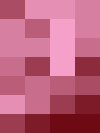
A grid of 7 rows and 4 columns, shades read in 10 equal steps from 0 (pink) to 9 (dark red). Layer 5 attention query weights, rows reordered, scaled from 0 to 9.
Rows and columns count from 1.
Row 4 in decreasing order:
7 6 3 0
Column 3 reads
1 0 0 0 4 6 9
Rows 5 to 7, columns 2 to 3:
3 4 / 3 6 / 8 9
